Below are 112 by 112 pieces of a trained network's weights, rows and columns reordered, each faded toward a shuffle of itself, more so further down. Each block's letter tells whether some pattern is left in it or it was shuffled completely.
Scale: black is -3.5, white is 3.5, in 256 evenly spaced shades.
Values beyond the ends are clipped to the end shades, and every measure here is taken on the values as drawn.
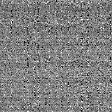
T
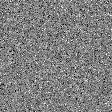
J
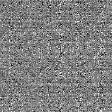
T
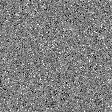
J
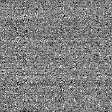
T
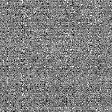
T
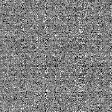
T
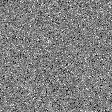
J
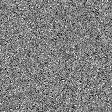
J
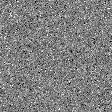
J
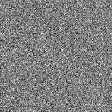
T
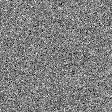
J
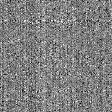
T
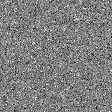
J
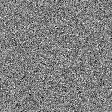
J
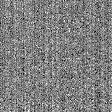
T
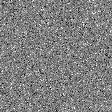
J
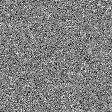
J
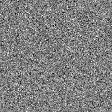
T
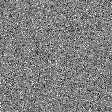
J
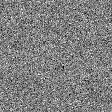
J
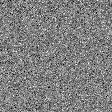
J
